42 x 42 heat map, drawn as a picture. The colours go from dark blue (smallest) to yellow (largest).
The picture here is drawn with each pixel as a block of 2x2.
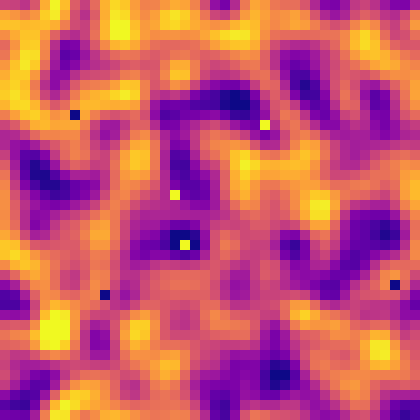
Calmest part: bottom middle. Grain: blotchy. Mirror symmetry: none. Lone odd cells: 6, 3 higher and 3 lower than their neighbours.
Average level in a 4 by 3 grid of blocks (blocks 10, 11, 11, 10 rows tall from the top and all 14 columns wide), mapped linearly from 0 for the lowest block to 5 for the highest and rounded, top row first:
5 4 2 / 2 1 3 / 3 1 0 / 3 1 2
